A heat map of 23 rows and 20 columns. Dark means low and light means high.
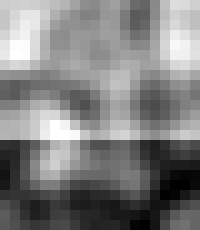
The ninth with the highest average is the top left. The texture is blotchy. The top middle is the smoothest part. The bottom right is the ninth with the lowest average. The top part is higher, up to a seam about 60% of the way down. On average the colour sits 50% of the way up the scale.
